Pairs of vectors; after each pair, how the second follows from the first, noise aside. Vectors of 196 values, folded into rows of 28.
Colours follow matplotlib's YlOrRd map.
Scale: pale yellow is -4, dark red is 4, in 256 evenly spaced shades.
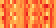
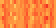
shrunk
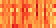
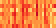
copied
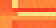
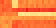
copied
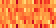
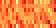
negated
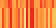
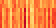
negated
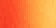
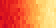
scaled up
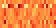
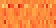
shrunk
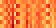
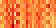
copied
